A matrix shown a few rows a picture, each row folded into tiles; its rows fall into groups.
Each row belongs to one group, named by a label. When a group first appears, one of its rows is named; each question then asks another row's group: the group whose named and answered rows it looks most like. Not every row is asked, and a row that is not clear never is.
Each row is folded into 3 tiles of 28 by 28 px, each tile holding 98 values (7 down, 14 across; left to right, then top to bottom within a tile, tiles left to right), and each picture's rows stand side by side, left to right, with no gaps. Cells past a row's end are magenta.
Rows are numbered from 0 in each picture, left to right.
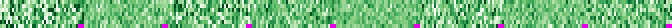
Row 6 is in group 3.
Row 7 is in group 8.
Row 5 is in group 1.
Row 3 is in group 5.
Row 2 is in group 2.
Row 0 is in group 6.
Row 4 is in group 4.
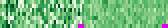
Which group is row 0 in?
2
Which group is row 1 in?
4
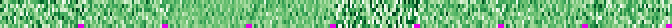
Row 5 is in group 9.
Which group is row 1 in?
9
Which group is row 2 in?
1
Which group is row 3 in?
1
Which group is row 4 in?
5
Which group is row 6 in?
1
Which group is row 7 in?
2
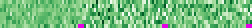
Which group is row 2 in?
9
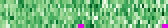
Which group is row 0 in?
4
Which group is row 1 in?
2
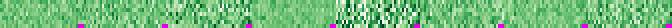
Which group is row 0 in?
8
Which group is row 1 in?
3
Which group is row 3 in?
4
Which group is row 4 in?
6
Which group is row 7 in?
6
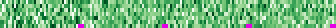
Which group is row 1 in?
4
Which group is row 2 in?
1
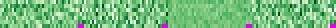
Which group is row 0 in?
9
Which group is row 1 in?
6
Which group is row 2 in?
8
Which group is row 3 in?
9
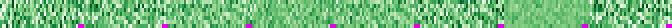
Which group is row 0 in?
5
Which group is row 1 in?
2
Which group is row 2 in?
9
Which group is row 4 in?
9
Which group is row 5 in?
8
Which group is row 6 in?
4
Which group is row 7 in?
2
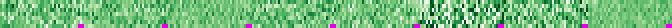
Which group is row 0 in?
2
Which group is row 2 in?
1
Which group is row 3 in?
8
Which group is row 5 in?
6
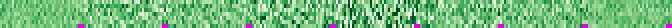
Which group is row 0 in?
1
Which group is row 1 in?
9
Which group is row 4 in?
5
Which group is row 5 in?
2
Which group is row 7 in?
4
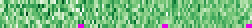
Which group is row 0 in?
9
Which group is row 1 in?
3
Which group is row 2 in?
3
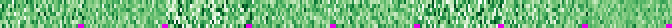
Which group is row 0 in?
1
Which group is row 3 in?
9
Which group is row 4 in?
9
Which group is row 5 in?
5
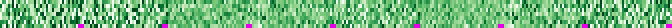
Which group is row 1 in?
6
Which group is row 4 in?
6
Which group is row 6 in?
4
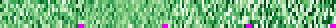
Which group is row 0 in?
8
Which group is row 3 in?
5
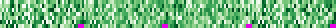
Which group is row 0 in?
6
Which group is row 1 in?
6
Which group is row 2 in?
2
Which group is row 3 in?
6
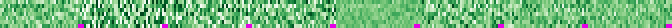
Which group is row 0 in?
9
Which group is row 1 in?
5
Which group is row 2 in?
2
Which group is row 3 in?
8
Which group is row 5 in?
4
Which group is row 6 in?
4
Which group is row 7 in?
8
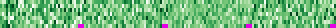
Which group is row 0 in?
2
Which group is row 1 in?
8
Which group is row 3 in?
1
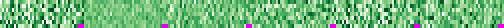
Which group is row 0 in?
6
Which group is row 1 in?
8
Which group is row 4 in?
6
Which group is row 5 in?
4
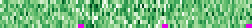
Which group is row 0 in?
9
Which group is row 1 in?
2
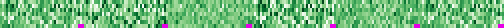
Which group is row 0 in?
2
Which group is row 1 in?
4
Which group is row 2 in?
4
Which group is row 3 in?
2
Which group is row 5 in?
2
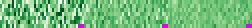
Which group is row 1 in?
5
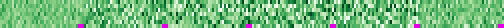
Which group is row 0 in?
1
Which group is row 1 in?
5
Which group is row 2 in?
4
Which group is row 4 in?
2
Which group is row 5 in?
3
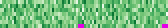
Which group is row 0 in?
9
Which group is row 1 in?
3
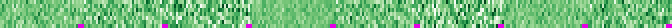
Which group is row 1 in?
9
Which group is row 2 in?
2
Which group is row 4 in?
9
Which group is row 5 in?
1
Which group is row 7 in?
5
